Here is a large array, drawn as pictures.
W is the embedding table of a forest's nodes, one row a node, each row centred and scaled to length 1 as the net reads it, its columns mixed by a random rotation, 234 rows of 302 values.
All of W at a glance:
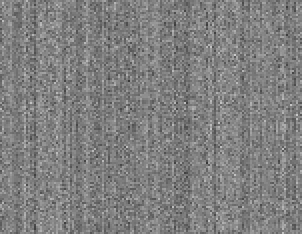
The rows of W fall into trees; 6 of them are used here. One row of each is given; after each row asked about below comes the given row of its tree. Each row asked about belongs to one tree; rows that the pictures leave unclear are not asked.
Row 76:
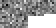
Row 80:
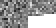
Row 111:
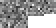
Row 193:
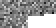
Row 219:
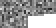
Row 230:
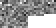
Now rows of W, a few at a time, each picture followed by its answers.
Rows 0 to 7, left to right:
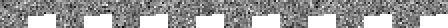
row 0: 76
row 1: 111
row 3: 193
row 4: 219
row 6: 193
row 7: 230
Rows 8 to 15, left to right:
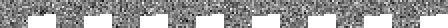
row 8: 193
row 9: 80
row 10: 80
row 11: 111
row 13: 219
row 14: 230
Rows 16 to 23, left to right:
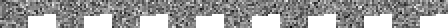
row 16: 219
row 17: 80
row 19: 230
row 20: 193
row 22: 219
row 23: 219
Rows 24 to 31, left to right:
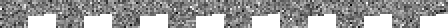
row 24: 219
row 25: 219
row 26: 230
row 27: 219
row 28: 219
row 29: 76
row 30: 80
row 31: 111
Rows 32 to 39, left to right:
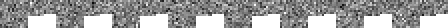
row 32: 80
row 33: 80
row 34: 219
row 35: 230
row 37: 219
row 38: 76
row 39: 76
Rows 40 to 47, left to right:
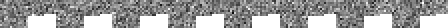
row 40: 193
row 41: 76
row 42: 230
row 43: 219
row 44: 219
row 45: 111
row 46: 80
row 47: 80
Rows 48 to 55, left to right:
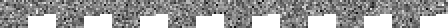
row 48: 80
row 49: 230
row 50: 80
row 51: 230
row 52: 80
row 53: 219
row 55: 111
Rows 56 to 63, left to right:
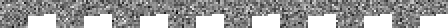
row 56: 230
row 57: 76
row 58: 76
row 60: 219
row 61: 219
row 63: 230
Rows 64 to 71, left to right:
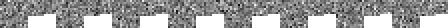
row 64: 219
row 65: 193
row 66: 111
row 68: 80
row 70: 111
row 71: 111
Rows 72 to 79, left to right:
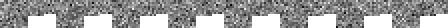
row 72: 230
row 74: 76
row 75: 230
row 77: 80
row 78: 219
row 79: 76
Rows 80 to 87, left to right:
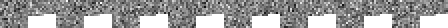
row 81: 80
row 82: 193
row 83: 80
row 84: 193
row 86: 76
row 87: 219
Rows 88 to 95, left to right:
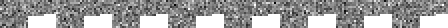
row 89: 230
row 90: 230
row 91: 76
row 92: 80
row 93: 219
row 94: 219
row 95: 111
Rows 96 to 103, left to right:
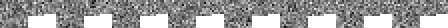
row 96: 219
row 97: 80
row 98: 219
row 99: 80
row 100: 230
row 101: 80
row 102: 230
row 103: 230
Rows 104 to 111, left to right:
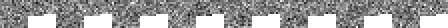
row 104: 80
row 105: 219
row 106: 230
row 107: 76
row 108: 230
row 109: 230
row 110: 80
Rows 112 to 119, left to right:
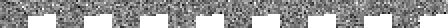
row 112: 219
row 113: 80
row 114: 230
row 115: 193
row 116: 80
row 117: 219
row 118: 230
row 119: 193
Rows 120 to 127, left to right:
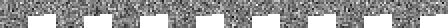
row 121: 193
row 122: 219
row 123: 80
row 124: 111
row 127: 80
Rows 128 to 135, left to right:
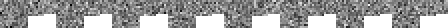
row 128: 80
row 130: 193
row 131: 80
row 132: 80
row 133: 230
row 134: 111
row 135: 219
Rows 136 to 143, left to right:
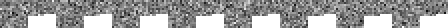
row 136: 219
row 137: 80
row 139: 80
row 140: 76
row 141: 80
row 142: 230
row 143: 193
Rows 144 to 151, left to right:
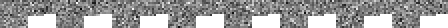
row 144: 193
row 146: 76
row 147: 230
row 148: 219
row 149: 219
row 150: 76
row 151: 230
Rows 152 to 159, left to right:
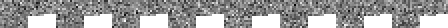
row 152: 80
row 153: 219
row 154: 219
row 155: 80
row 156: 76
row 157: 80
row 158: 111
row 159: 193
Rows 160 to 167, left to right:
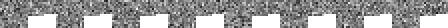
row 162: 219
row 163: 219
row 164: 230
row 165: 80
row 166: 111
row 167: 193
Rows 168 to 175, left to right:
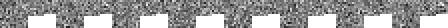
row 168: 219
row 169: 111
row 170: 219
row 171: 80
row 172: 76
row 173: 80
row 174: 219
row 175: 111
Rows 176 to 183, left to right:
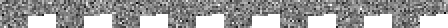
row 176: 230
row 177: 80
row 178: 230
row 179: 111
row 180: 230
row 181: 111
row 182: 219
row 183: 193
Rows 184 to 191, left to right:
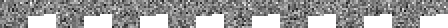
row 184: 80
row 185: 230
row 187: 193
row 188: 230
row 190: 193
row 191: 80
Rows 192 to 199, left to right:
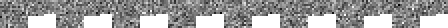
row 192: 111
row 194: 219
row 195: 230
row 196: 230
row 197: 193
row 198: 76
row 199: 76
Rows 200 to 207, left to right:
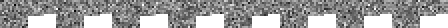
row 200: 80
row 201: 219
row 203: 80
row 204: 230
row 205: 219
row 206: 111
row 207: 111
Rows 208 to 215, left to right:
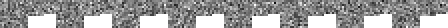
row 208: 80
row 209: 219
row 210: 193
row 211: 76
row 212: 80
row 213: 230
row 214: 80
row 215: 230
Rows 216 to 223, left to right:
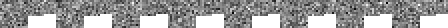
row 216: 230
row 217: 76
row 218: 230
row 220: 219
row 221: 193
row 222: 80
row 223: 219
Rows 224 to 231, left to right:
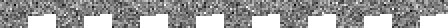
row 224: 80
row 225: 76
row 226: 219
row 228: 219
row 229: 80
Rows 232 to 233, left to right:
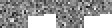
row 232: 219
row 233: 111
